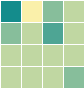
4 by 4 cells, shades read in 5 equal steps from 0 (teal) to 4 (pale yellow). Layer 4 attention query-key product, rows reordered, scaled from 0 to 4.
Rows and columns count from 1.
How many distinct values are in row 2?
3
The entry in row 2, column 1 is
2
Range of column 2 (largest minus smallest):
1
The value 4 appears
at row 1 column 2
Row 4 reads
3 3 3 2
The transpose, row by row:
0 2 3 3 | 4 3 3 3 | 2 1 3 3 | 3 3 3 2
